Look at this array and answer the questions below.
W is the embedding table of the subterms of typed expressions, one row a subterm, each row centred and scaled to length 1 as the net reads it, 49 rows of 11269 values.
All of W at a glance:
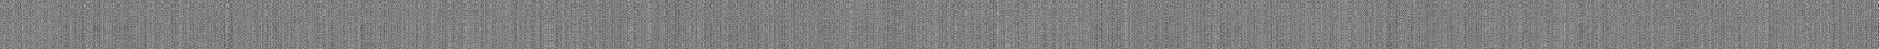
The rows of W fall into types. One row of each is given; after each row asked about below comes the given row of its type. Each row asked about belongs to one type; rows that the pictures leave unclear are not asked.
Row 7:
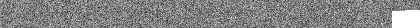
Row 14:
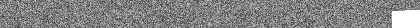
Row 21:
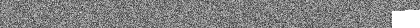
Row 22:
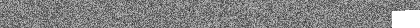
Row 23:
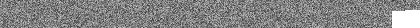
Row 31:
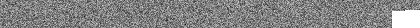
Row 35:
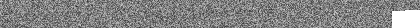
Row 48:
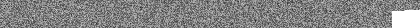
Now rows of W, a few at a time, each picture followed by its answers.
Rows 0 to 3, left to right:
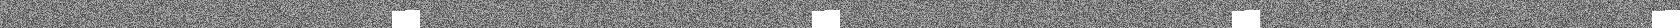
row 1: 48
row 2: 48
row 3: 7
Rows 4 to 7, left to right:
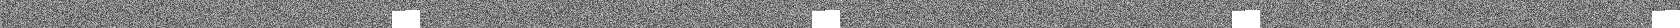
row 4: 31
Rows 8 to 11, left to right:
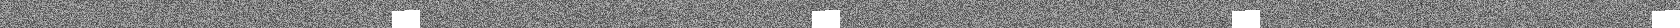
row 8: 48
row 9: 35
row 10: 31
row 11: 22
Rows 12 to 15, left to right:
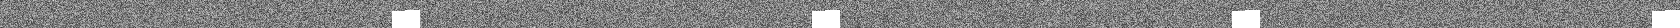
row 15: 31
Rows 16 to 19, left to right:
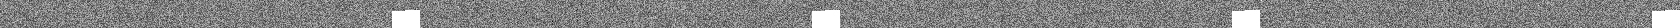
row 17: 22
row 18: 14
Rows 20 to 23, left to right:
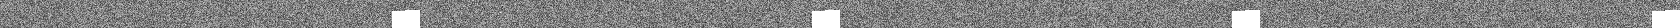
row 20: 22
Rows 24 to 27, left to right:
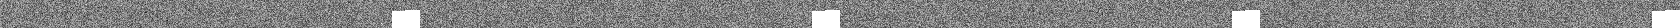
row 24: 7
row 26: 35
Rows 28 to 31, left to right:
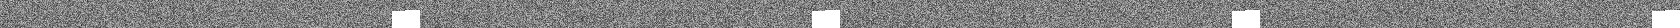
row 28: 35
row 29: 14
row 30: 31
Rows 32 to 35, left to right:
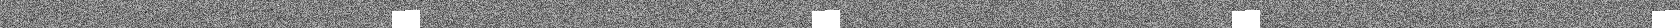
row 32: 23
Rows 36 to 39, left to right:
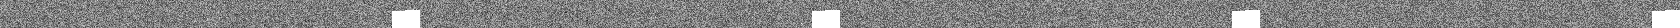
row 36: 14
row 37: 7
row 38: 35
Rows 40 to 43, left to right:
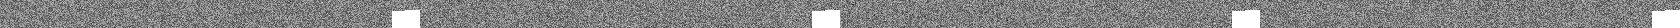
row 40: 14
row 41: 21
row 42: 31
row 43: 48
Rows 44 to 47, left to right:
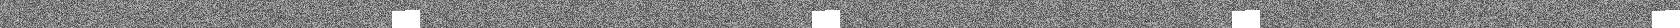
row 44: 23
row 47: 22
